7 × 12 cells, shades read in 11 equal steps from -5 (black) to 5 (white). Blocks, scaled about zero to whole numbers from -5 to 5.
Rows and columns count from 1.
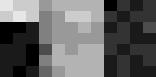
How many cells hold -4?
21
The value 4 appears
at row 1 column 1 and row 2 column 2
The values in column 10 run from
-4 to -3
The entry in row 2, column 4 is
0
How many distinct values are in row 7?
6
